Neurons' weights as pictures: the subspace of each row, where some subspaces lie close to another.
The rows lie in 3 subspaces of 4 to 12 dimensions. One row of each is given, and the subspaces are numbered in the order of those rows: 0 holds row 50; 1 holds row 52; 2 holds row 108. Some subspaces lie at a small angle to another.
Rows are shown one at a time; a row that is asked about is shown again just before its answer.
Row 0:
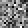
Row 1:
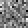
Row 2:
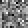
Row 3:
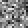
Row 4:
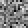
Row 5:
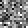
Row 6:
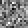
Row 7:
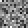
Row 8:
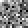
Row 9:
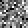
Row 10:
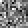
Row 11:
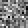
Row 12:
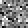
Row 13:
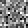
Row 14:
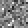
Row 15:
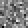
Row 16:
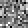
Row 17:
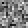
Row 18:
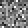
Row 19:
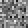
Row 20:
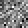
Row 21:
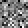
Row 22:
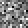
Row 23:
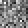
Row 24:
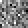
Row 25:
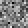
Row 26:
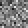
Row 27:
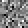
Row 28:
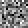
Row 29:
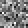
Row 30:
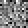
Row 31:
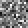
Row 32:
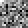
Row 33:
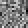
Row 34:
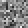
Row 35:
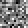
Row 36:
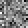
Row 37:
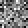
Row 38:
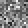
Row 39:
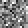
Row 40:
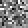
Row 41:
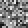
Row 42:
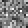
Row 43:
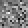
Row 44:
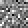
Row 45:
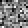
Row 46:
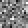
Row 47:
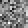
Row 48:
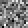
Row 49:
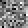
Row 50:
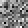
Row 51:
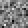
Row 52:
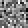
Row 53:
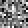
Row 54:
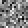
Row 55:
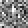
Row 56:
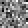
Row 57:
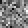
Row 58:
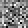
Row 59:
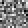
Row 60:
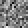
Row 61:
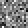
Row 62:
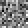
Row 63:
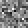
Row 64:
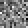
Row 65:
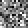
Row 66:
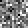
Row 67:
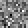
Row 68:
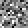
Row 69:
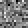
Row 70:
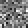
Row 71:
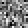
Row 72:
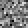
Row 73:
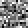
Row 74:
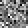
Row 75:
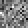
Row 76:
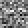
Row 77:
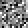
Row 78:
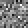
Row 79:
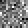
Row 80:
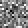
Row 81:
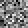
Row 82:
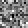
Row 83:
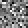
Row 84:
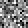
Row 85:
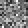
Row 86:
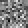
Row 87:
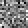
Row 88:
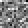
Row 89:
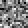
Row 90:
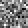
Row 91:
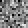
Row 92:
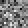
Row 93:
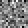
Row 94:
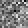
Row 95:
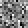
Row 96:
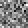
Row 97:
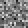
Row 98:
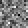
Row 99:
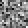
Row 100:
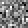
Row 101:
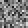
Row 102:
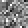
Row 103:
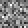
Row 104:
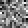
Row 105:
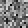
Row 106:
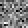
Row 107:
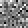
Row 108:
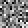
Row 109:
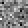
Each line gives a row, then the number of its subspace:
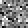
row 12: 1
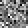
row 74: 2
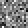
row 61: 2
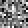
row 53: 1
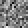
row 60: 0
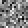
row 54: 0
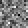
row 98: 1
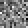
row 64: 1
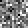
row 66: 2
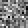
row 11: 2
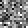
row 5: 2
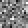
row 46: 2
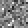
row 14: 1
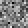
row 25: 1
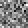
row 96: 1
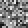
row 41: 2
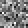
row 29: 2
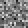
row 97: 2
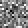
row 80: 1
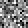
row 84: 2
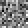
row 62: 1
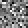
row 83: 1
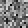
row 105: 0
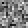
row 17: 0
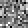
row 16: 1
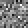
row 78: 1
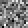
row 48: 1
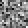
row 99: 2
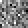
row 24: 2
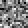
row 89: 1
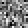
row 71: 0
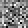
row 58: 2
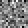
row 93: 2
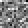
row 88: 1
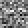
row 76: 2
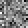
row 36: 2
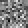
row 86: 1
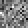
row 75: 2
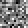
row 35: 2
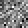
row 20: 2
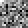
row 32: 0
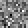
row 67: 2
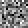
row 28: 2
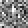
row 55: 1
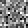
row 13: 2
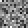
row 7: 2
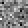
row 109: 1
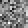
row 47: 1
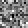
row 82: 2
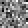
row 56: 1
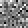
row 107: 0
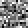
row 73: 1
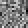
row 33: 0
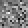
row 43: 1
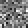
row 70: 2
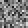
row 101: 2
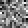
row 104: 0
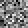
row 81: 2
